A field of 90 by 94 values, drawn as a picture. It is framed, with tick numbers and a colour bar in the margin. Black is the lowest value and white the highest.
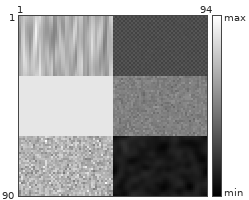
It is made of 3 by 2 panels. Panel 1,1: high, streaked downward. Panel 1,2: low, checkered, faint in contrast. Panel 2,1: very high, flat. Panel 2,2: middling, fine-grained, faint in contrast. Panel 3,1: high, fine-grained. Panel 3,2: very low, blotchy, faint in contrast.
